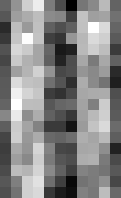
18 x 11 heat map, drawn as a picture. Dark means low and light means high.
Streaks run downward. On average the colour sits 50% of the way up the scale. Stripes running up and down repeat 2 times from left to right.
